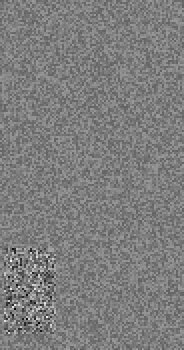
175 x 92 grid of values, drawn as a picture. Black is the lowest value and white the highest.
Slope: none. Histogram: heavy tails on both sides. Stripes: none. Roughest part: bottom left. Odd patch: rougher, in the bottom left.
